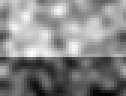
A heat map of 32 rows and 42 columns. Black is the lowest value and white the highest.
Seam: horizontal, 60% of the way down, the top part higher. Lone odd cells: none. Stripes: none.
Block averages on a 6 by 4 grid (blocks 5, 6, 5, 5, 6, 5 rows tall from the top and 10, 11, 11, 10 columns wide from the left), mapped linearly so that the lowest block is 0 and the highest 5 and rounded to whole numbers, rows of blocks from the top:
5 5 4 4 / 5 4 5 4 / 4 5 5 3 / 3 4 3 3 / 2 1 1 2 / 1 0 1 0
